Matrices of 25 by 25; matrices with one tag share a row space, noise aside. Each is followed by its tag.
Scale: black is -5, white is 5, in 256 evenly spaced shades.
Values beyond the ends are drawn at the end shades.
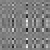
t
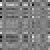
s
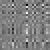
t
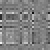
s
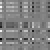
s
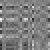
s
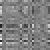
s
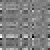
s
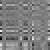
s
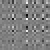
t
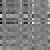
s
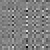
t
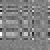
s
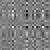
t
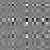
t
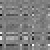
s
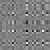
t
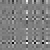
t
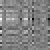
s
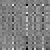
t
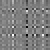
t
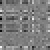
s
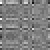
s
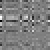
s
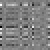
s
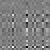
t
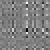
t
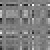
s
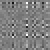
t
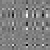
t
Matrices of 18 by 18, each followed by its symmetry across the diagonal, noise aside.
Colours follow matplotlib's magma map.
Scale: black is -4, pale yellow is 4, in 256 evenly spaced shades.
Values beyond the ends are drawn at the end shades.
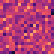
symmetric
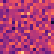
antisymmetric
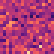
neither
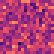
neither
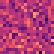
antisymmetric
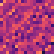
symmetric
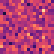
neither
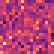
neither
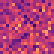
neither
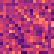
antisymmetric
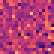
neither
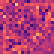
symmetric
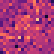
symmetric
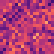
symmetric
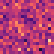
antisymmetric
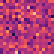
antisymmetric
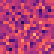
symmetric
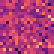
antisymmetric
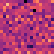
neither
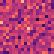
symmetric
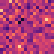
symmetric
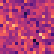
antisymmetric
